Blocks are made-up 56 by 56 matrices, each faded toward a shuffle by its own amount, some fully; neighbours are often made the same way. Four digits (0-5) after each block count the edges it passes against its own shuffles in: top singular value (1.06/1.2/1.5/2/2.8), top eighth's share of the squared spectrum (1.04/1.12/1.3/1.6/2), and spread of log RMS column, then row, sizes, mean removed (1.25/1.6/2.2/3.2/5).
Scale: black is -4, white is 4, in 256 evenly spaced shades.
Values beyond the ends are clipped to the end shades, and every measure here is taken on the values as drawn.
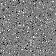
0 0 0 0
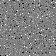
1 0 0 0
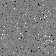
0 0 0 0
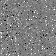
1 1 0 0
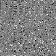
3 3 1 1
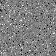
1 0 0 0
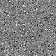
2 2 0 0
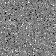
1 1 0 0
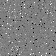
0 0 0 0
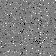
2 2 1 0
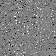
1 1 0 0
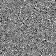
0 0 0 0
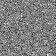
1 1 0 0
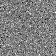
1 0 0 0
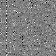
3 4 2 1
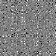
3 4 2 3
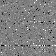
3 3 1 1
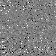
3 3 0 2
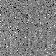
3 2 1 0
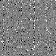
3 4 2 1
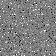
1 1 0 0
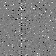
3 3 1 0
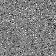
2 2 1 0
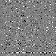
4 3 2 2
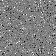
2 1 0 0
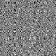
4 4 2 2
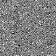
3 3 1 1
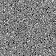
1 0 0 0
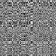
4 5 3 3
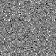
3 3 1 1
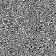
2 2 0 0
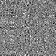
3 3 1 1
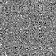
3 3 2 1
